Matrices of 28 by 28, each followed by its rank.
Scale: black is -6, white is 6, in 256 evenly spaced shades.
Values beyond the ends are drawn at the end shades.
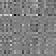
three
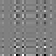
one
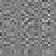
three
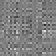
three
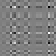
one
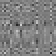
three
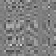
three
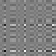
one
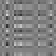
one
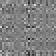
three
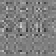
three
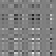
one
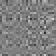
three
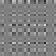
one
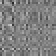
three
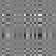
one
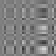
one
